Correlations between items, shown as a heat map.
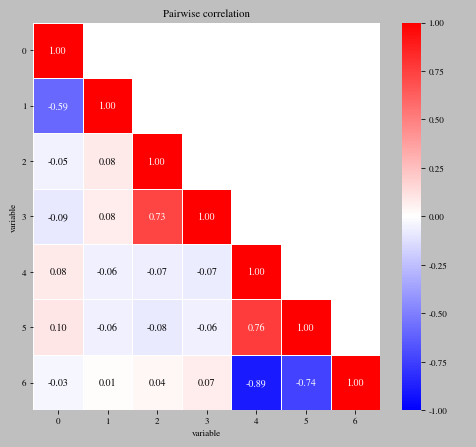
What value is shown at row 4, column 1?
-0.06
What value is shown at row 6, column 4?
-0.89
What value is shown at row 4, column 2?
-0.07
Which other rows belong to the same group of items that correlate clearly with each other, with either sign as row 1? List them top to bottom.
0
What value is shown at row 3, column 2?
0.73
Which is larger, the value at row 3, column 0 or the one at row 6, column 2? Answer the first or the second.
the second
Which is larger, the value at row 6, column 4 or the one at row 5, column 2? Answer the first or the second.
the second
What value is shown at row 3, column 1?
0.08
